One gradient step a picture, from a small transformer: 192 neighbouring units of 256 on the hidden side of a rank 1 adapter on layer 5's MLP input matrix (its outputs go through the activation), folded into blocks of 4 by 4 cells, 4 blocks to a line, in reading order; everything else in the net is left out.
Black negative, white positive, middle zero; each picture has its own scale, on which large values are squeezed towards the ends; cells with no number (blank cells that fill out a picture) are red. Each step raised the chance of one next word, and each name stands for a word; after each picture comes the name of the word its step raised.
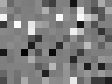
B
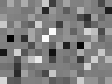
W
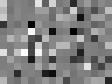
B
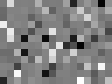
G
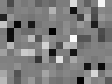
G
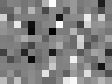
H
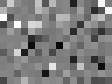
B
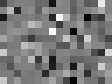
H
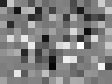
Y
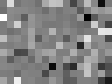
G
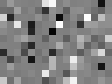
H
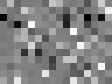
Y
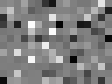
H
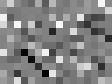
Y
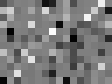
H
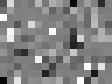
G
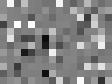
G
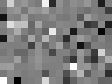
W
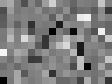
W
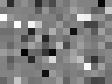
G
